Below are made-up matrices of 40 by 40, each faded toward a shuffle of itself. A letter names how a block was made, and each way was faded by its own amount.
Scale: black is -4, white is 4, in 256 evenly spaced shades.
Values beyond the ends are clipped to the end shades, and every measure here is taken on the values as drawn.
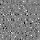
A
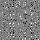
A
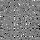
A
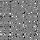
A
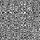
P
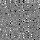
A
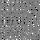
A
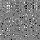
A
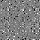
A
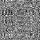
P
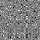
A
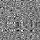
P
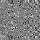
A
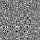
P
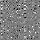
A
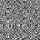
P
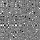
A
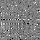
A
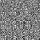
P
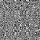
P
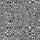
A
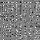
A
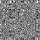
P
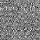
P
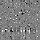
A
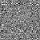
P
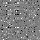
A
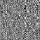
P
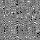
A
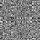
P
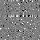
A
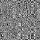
P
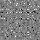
A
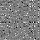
A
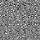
P
